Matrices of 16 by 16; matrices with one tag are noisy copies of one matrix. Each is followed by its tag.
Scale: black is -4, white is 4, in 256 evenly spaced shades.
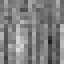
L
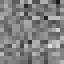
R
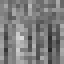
L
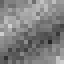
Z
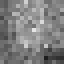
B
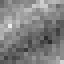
Z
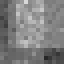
B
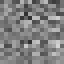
R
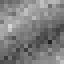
Z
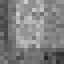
B
